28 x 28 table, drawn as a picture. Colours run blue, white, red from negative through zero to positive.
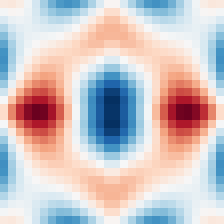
Its left and right halves mirror each other, and so do its top and bottom. There is no seam. There is no overall slope. No lone cell stands out from its neighbours. The values follow a bell shape. The centre is the ninth with the lowest average.
